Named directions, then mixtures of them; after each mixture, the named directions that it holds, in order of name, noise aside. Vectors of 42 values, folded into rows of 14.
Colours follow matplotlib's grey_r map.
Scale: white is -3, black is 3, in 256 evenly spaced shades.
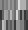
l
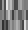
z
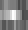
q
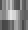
q, z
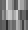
l, q, z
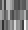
l, z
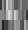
q, z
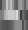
l, q, z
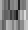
l, q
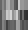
l, q, z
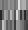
l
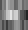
l, q, z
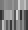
l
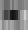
l, q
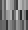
l, z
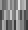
l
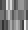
z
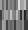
l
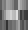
l, q, z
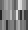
l, z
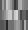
l, q, z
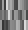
z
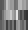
l, q, z
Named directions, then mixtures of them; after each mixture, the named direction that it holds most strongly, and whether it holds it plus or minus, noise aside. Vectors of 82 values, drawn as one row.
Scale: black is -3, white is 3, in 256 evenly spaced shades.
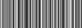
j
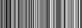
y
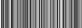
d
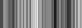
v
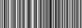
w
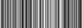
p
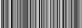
d, plus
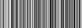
y, minus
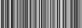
d, plus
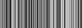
y, plus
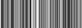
d, plus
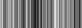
v, minus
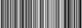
p, plus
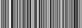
d, plus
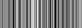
j, plus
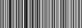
w, minus
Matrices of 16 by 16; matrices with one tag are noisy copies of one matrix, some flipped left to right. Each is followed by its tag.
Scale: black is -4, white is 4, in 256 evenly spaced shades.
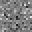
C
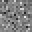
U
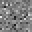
C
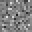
U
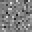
U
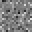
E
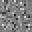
U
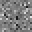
C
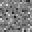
E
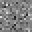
C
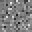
U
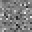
C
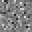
U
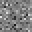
C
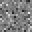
E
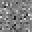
C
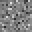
U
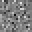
U
